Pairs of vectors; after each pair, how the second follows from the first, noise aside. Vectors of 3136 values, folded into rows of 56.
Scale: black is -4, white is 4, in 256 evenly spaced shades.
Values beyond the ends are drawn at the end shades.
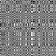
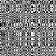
scaled up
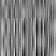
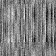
wrapped around
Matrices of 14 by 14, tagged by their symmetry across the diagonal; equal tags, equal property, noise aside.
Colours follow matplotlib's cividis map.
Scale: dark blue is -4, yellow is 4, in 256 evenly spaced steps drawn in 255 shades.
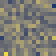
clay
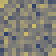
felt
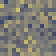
clay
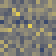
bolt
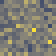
bolt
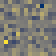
clay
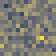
bolt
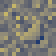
felt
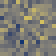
clay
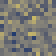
bolt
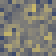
felt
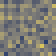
clay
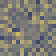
felt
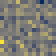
clay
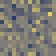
bolt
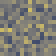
felt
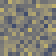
felt
